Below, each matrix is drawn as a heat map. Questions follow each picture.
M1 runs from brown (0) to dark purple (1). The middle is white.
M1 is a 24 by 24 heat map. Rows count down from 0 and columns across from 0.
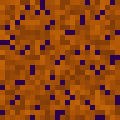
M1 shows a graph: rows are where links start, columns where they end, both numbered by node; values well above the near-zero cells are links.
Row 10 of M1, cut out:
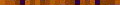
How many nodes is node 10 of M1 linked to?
3
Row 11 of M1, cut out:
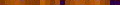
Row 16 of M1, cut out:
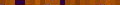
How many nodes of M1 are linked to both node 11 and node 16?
1
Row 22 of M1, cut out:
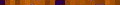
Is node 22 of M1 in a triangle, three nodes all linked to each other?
yes
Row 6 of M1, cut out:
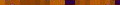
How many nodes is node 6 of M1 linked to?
3
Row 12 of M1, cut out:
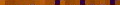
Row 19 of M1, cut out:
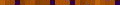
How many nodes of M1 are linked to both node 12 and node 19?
0
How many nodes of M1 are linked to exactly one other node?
1
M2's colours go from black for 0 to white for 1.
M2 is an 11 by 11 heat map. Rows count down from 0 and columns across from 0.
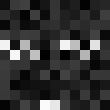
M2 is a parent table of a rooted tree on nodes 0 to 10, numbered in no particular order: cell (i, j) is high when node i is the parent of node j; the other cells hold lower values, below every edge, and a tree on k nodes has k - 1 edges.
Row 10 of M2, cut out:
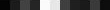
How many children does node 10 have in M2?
2
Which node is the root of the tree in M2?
10
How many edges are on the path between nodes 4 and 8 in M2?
3
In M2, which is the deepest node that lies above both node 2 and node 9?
4
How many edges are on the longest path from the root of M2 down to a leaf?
2
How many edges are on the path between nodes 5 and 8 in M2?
1
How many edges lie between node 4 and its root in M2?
1
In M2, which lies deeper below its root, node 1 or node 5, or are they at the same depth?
node 1
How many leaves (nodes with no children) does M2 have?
8
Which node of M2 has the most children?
4
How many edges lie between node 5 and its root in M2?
1
